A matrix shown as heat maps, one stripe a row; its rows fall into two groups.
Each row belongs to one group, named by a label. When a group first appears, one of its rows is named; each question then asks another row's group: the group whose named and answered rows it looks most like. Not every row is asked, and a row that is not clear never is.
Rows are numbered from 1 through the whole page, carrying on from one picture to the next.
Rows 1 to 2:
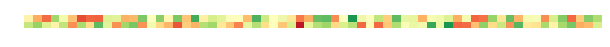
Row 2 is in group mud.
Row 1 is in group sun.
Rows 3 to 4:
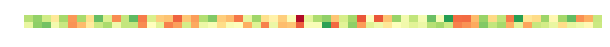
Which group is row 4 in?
mud
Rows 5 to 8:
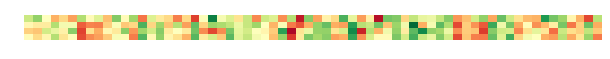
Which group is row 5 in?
mud
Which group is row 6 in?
sun
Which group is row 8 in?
sun
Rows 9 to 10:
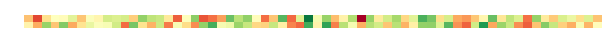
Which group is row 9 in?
sun
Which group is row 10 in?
mud
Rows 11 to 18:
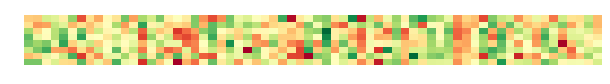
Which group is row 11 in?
sun
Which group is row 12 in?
sun
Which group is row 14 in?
mud
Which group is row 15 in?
mud
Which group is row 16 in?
mud
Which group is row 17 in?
sun
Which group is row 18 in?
mud
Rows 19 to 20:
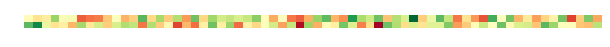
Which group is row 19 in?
sun
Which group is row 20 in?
mud
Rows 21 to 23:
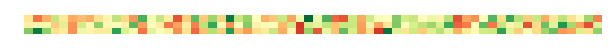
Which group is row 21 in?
sun
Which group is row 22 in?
mud
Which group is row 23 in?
mud
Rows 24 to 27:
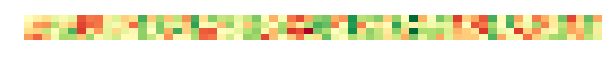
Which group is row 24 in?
sun
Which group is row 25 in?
sun
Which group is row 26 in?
sun
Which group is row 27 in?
sun
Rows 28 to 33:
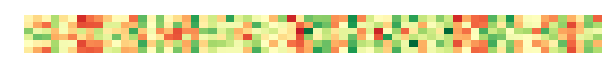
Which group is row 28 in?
sun
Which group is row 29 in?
sun
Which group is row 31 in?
mud
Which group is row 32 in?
sun
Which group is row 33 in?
sun
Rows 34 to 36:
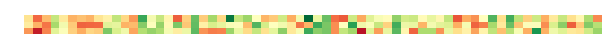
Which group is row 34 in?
sun
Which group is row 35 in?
sun
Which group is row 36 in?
sun
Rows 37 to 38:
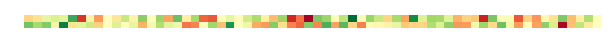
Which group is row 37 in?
sun
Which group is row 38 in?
mud
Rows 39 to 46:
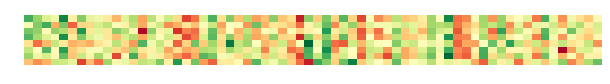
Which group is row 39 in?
mud
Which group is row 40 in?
mud
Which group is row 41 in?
mud
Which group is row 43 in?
sun
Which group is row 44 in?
mud
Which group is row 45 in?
mud
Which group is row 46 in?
sun
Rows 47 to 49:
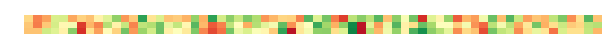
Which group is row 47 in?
sun
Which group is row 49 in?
sun
